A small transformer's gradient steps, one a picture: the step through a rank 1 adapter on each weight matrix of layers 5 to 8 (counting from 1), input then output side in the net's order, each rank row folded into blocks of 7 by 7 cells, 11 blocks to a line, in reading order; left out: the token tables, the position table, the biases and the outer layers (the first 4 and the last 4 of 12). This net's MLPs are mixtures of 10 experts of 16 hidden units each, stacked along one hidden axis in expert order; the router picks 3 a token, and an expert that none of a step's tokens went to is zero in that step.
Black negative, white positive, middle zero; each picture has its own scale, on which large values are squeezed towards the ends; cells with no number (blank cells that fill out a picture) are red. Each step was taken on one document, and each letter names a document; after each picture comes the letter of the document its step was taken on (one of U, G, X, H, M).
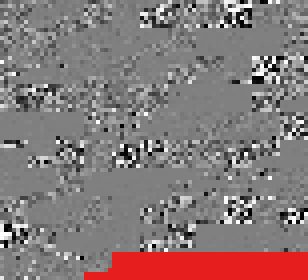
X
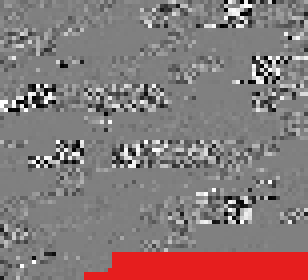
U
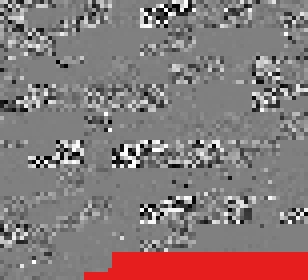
U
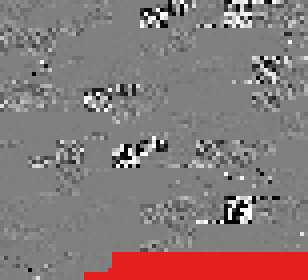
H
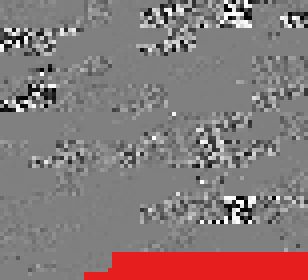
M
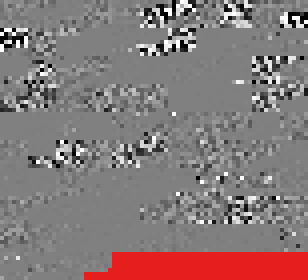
M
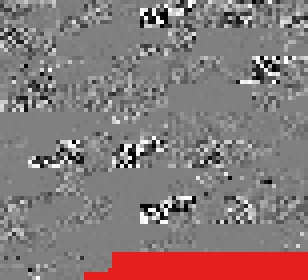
H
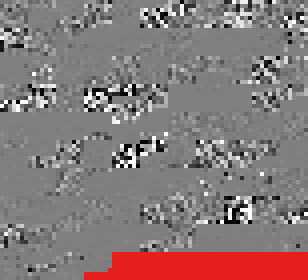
H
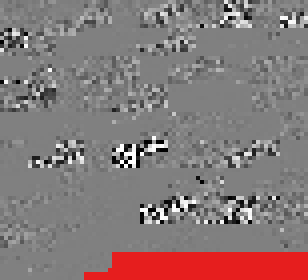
M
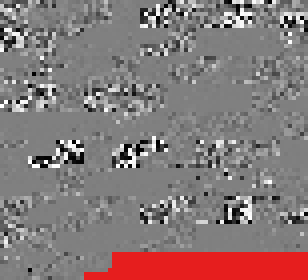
H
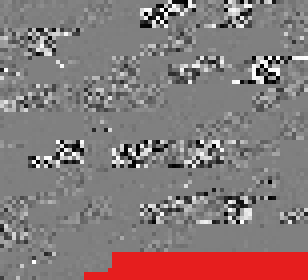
U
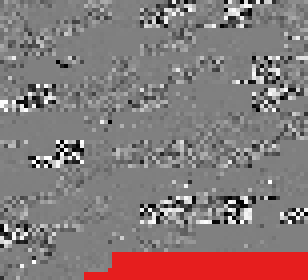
U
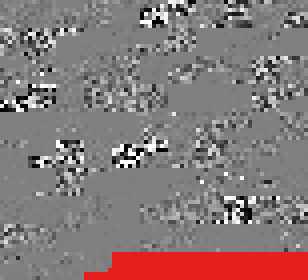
M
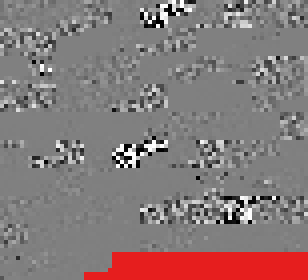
M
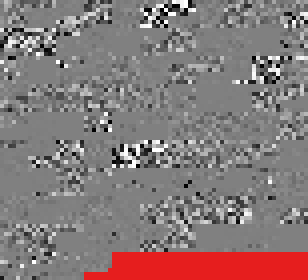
U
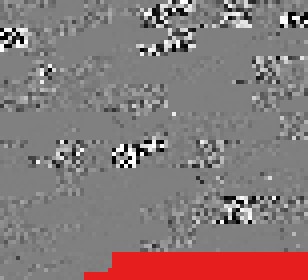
M
